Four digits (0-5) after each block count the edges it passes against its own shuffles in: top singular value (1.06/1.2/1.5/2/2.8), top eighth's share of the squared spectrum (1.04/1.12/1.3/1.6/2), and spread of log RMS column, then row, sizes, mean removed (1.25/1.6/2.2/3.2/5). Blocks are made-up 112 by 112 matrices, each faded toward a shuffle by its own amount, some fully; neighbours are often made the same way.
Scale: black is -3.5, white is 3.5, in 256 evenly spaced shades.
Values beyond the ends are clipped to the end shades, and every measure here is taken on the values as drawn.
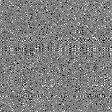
4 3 1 2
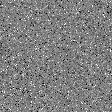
0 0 0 0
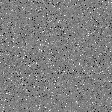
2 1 0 0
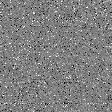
3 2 0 1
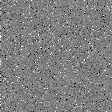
2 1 0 0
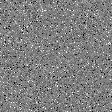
0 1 1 1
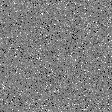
1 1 1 0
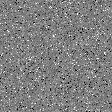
0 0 0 0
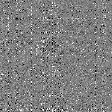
2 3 3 2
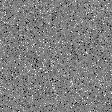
0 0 0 0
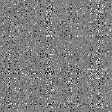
2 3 3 3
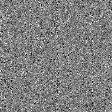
1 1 3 0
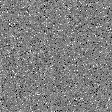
1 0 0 0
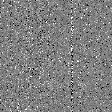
2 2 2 0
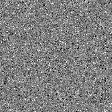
3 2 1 1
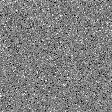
1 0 0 0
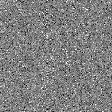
3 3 1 1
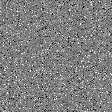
3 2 0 0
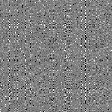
5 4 3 2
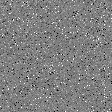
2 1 0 0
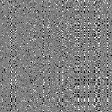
5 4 4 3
